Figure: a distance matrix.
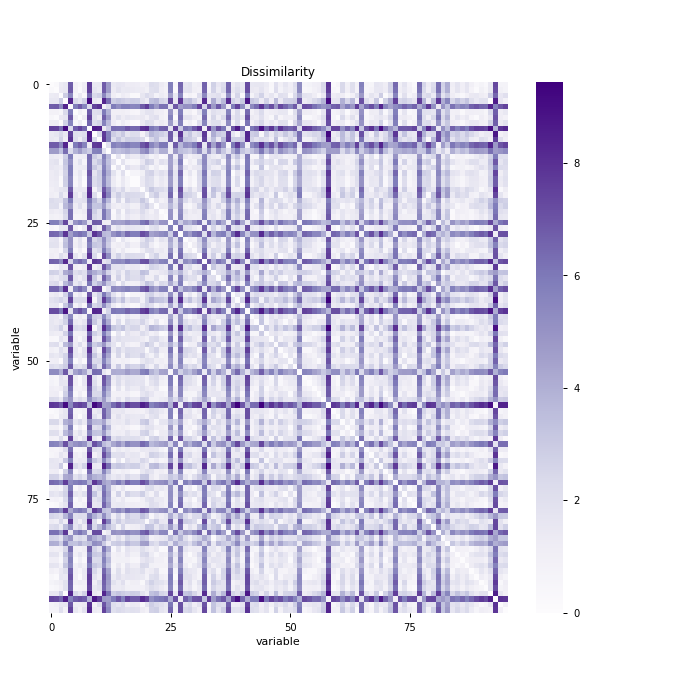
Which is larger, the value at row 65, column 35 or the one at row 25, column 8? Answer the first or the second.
the first
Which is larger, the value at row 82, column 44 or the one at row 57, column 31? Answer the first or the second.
the first
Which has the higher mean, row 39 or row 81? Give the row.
81
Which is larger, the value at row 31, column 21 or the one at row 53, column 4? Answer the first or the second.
the second
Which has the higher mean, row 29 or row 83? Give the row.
83
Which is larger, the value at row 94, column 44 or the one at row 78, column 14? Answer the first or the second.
the second
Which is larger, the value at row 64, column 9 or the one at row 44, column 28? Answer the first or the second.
the second
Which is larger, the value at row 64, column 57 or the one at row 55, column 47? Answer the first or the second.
the first
